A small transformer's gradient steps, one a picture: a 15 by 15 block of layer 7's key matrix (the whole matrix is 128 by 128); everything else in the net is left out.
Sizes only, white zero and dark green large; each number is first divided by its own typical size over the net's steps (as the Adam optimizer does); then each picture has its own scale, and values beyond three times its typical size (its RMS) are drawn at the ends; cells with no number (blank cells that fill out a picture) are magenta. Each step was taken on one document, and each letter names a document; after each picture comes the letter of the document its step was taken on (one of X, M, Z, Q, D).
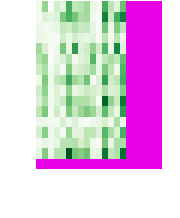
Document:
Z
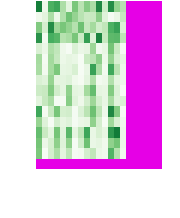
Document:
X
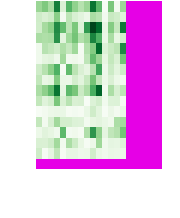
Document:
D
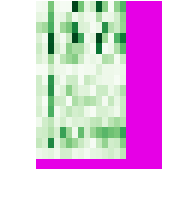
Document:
X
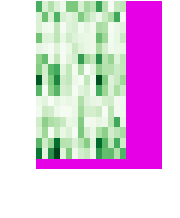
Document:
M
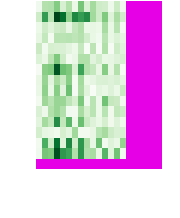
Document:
M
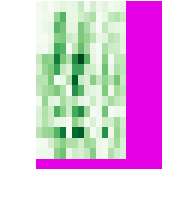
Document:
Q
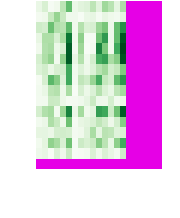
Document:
Q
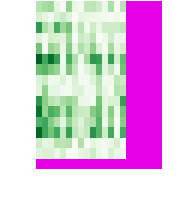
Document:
X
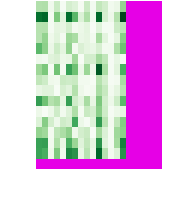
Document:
M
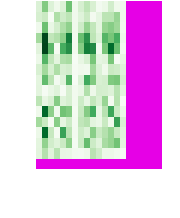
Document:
Q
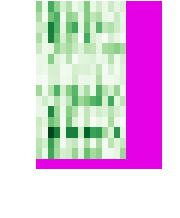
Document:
X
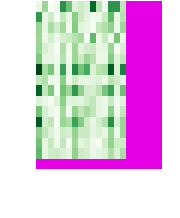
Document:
D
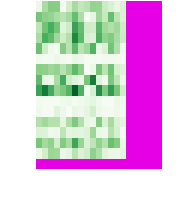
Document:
D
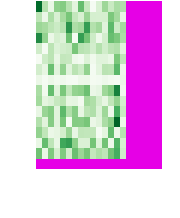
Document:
D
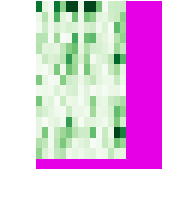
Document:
M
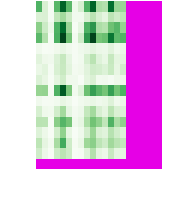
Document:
D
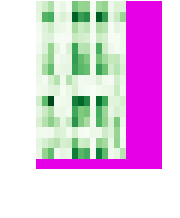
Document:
Z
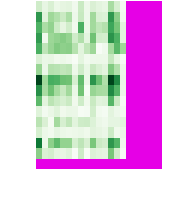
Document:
Q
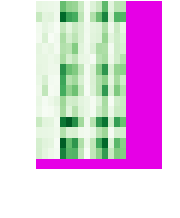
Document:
M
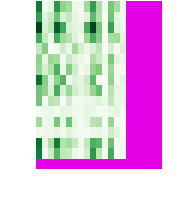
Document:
D
